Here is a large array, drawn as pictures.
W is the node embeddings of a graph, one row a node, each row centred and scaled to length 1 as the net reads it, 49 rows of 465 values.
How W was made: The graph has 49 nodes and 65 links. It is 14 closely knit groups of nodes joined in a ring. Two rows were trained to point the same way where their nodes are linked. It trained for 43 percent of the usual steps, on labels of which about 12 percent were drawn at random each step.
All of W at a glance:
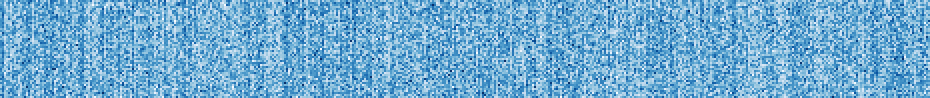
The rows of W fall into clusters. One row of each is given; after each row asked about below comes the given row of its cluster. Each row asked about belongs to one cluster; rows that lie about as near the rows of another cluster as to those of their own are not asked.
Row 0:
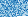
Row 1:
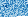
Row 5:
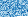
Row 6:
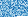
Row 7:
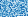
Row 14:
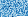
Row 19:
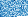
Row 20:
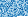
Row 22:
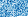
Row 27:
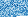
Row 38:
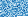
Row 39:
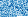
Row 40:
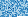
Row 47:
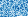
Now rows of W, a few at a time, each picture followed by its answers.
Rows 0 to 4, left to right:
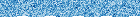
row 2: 1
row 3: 22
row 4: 20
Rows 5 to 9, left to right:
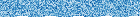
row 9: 0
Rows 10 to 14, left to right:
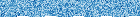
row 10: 20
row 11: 39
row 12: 7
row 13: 6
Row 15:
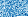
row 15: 5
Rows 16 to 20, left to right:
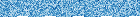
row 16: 19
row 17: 6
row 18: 22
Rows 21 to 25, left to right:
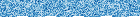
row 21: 7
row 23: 38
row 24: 27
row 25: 40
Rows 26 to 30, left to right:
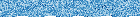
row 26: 40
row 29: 0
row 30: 38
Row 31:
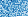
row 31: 0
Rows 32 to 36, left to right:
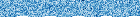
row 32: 27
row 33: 1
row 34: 20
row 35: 5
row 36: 14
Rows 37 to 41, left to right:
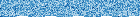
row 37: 47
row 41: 47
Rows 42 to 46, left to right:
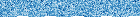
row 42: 19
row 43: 39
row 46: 1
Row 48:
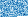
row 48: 19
